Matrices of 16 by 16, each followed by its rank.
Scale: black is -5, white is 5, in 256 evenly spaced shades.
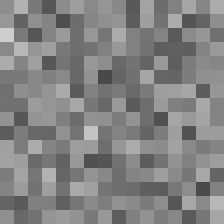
full rank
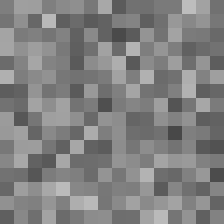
full rank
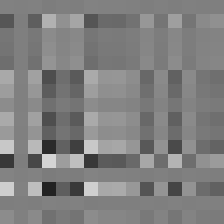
one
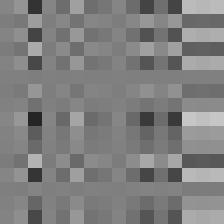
one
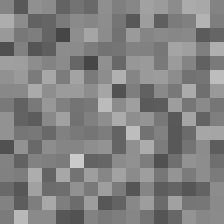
full rank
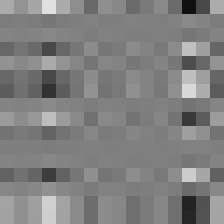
one
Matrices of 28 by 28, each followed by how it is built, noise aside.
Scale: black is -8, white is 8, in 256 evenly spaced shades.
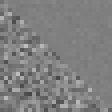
lower triangular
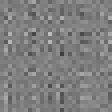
low rank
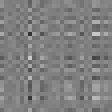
low rank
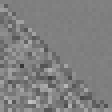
lower triangular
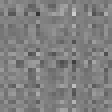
low rank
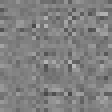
low rank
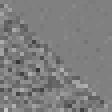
lower triangular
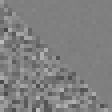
lower triangular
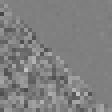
lower triangular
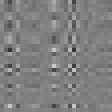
low rank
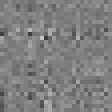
low rank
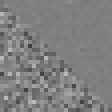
lower triangular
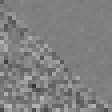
lower triangular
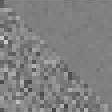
lower triangular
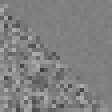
lower triangular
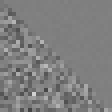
lower triangular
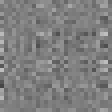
low rank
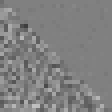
lower triangular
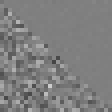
lower triangular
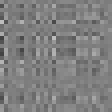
low rank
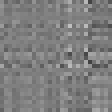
low rank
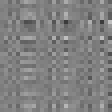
low rank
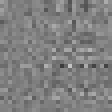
low rank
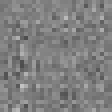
low rank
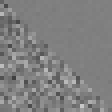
lower triangular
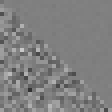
lower triangular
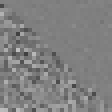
lower triangular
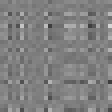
low rank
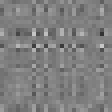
low rank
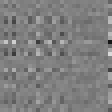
low rank
